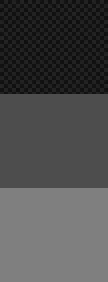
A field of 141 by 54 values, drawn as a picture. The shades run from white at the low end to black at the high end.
It is made of 3 by 1 panels. Panel 1,1: very high, checkered, faint in contrast. Panel 2,1: high, flat. Panel 3,1: middling, flat.
